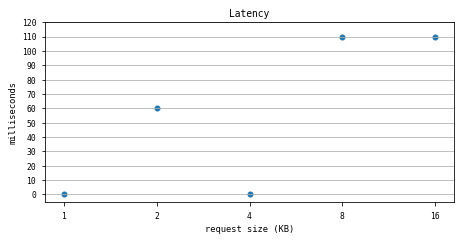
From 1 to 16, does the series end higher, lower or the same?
higher
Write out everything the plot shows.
Title: Latency
x-axis: request size (KB), ticks 1 2 4 8 16
y-axis: milliseconds, ticks 0 10 20 30 40 50 60 70 80 90 100 110 120
Values:
0 60 0 110 110
